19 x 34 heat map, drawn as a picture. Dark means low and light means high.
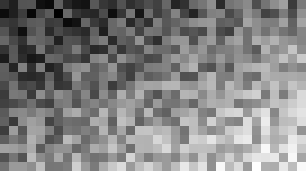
Neither half mirrors the other. No regular stripes run through it. Fine speckle covers the field. The top left is the ninth with the lowest average. Values rise toward the bottom right.
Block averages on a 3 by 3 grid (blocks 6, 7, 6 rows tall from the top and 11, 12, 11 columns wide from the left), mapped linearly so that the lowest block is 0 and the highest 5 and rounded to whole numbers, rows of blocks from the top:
0 1 2 | 1 3 4 | 3 4 5
